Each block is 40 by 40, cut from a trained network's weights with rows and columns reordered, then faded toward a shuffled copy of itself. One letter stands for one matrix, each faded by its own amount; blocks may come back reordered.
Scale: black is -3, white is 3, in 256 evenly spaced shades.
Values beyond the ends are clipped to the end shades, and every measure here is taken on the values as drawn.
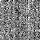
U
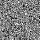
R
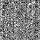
U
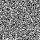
R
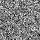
R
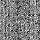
U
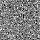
R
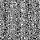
U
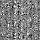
U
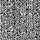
U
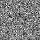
R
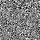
R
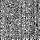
U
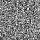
R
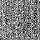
U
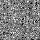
U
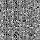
U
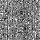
U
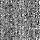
U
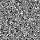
R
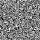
R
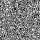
R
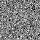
R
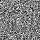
R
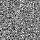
R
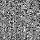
U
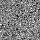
R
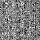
U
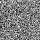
R
